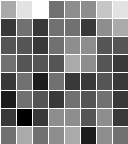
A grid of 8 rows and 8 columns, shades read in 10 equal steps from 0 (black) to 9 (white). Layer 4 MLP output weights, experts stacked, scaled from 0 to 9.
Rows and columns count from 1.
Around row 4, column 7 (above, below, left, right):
3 3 5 2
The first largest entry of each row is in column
3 8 5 5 2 2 4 2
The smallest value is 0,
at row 7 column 2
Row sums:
52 29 28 29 20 23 24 35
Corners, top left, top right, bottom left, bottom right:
6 8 4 4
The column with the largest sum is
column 5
